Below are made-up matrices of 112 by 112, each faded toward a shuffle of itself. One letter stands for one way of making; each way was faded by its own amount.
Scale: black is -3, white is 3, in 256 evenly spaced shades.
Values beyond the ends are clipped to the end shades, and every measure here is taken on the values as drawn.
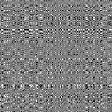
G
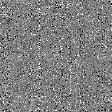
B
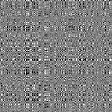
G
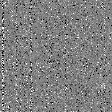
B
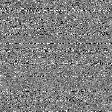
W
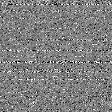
W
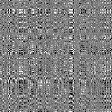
G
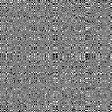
G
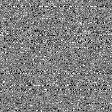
W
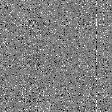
B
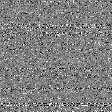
W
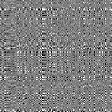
G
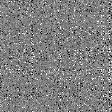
B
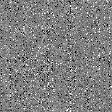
B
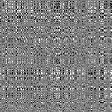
G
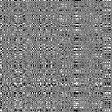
G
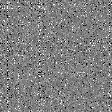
B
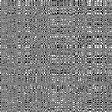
G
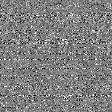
W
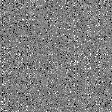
B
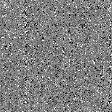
B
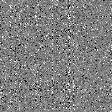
B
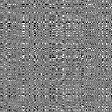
G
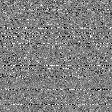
W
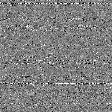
W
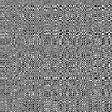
G
